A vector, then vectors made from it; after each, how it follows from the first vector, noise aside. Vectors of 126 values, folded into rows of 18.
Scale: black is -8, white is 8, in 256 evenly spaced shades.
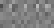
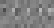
wrapped around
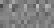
copied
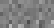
wrapped around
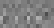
wrapped around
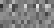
scaled up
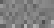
wrapped around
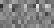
scaled up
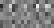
scaled up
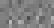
wrapped around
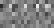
scaled up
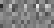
scaled up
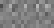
copied
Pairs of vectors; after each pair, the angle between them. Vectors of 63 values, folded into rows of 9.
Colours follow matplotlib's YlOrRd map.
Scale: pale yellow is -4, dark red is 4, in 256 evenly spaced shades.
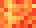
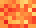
orthogonal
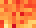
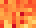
nearly parallel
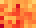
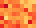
partly aligned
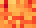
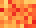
partly opposed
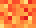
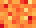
nearly opposite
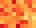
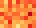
partly opposed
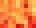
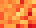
partly aligned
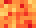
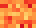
orthogonal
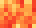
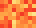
orthogonal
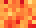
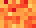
partly aligned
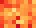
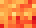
orthogonal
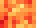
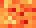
partly opposed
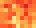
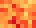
nearly opposite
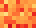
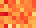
nearly opposite
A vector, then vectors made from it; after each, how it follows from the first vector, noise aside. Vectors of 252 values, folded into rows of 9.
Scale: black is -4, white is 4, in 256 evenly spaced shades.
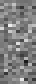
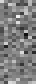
wrapped around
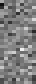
wrapped around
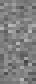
shrunk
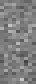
shrunk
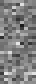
wrapped around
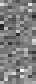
wrapped around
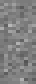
shrunk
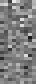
wrapped around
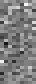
wrapped around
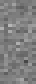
shrunk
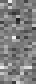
wrapped around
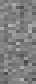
shrunk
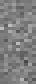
shrunk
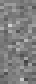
shrunk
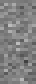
shrunk
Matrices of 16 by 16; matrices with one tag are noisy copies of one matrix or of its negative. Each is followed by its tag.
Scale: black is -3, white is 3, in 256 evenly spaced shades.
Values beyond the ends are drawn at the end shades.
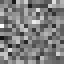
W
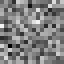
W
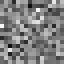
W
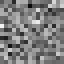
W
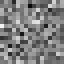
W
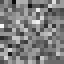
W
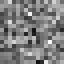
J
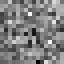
J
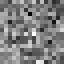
J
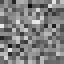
W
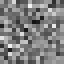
W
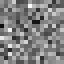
W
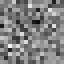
W
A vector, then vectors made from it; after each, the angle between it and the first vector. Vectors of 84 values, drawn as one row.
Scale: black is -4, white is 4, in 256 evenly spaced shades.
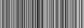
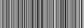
nearly parallel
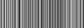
orthogonal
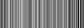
partly opposed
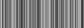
partly aligned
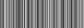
partly aligned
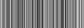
nearly parallel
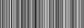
partly aligned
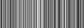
nearly opposite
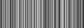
nearly opposite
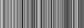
orthogonal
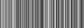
partly aligned
